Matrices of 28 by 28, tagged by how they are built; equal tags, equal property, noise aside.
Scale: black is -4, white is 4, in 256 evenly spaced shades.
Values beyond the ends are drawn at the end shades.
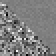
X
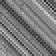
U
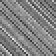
U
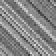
U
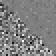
X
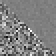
X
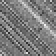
U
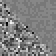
X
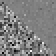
X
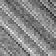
U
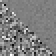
X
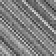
U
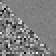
X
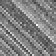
U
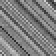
U
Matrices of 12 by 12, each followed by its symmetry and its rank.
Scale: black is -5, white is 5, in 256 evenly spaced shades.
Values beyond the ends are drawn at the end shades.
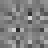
antisymmetric, rank two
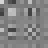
symmetric, rank two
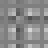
symmetric, rank one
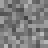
neither, full rank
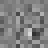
neither, rank two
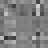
antisymmetric, rank two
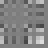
symmetric, rank one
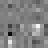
neither, rank two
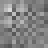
symmetric, rank two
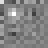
symmetric, rank two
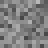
neither, full rank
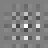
symmetric, rank one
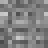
neither, rank two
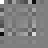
symmetric, rank one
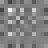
symmetric, rank two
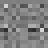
neither, rank two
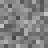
neither, full rank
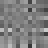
antisymmetric, rank two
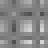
symmetric, rank one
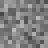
neither, full rank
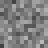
neither, full rank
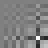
symmetric, rank one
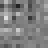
antisymmetric, rank two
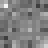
symmetric, rank two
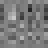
neither, rank two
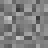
antisymmetric, rank two
